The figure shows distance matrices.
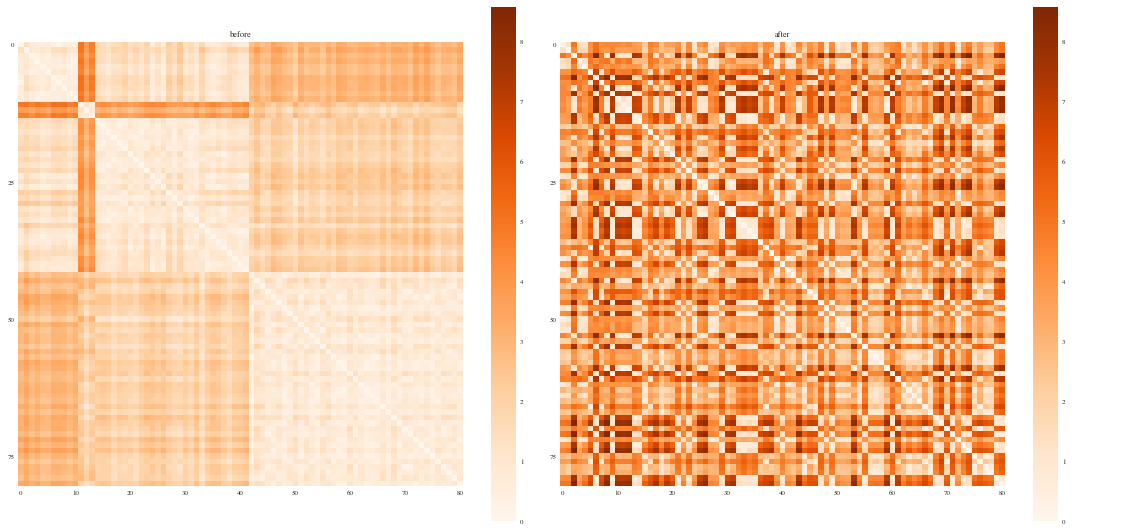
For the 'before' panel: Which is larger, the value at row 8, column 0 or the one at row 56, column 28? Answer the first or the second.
the second
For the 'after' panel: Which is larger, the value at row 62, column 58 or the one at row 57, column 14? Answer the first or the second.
the second
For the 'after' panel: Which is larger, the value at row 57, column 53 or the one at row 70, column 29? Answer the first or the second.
the second
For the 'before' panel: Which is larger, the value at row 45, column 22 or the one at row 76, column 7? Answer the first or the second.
the second
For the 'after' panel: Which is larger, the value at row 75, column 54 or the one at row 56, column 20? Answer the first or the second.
the second
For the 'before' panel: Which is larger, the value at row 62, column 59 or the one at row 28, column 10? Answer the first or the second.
the second
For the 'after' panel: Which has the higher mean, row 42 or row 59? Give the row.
59
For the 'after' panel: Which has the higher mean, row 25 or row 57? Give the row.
25
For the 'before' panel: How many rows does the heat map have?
81
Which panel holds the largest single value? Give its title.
after
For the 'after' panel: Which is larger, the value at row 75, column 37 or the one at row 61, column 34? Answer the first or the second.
the second
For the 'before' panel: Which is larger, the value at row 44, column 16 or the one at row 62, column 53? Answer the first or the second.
the first
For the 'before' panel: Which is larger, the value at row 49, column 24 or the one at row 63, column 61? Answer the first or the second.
the first
